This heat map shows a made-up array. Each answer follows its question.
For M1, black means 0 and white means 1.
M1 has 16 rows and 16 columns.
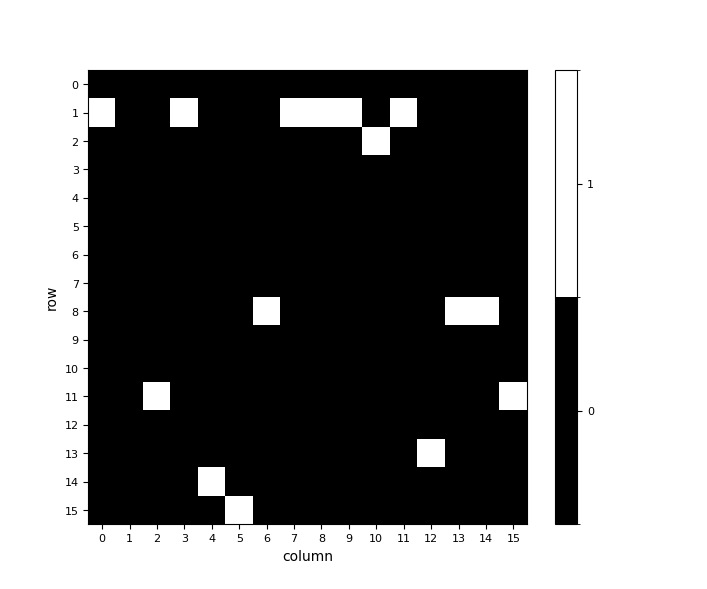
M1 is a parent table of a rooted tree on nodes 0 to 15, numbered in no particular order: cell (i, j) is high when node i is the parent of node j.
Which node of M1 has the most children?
1
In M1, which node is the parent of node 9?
1
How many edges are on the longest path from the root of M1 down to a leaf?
3
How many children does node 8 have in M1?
3
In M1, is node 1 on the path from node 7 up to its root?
yes
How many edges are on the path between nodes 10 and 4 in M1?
6
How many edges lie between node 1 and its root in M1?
0
